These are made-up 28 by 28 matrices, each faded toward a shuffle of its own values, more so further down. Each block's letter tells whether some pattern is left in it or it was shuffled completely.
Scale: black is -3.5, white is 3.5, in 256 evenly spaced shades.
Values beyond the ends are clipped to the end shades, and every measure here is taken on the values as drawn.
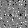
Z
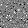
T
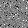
T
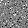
T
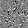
T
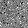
T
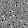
T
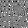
Z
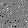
T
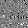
Z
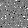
T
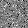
T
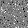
T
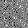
Z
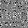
Z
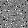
T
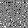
Z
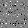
Z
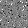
T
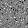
T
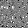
Z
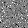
T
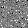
T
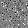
T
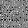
Z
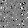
Z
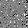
Z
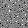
T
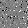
Z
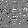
Z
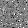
T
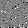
Z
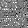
Z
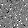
T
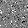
T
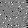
Z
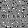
Z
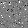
T
